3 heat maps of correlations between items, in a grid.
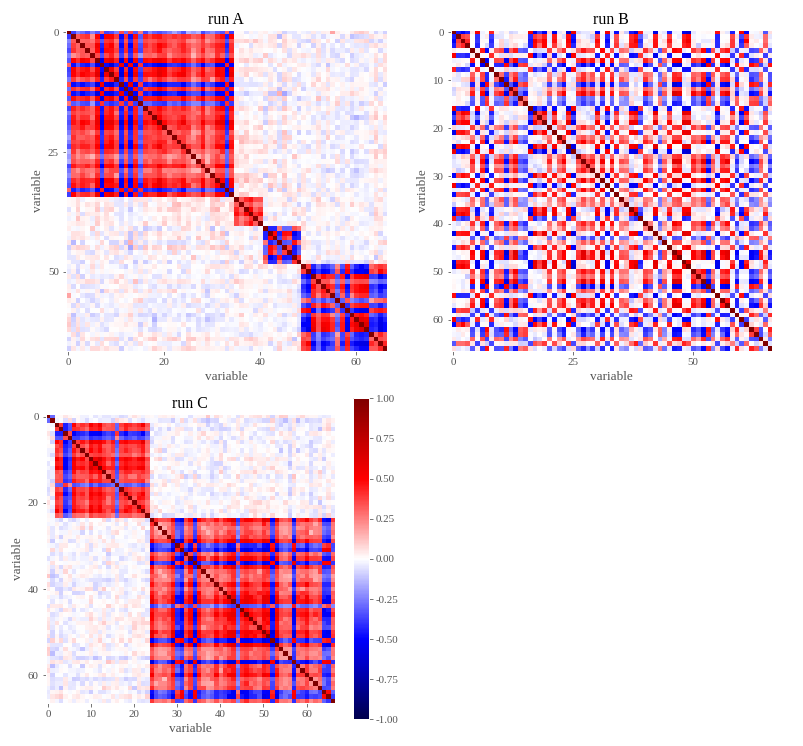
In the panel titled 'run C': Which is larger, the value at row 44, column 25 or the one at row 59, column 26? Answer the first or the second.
the second
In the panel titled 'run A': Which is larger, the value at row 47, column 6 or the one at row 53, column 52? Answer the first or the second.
the second
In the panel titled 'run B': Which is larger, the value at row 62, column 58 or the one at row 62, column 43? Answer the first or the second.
the second
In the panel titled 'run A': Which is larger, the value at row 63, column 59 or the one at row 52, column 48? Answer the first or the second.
the second
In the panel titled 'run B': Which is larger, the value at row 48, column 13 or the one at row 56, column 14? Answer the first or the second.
the first
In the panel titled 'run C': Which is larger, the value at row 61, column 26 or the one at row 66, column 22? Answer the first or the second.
the first
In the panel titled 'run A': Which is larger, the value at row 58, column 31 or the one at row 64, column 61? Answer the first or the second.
the first
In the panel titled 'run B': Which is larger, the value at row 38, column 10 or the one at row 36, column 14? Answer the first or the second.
the first
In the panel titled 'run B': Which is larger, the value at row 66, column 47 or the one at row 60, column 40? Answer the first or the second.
the second
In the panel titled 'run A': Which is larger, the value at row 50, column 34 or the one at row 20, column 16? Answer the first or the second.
the second
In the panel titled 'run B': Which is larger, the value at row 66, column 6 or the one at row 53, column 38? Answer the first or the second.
the second
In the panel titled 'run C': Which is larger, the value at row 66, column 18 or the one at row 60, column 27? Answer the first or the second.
the second
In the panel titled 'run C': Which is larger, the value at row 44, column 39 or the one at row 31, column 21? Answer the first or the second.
the second
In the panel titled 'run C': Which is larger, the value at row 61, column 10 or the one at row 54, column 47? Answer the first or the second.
the second
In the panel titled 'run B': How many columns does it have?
67
